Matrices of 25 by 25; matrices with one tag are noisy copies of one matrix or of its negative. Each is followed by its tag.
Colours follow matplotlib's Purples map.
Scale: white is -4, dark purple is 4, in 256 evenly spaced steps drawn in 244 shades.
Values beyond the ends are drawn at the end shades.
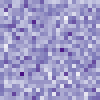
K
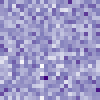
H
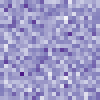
K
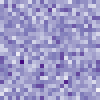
H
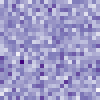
H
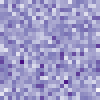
H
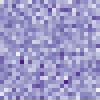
H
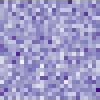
H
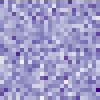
H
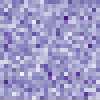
K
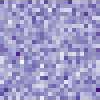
H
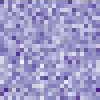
H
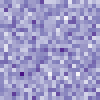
K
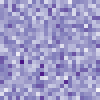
H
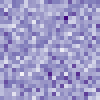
K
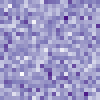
K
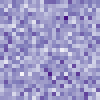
K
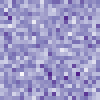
K
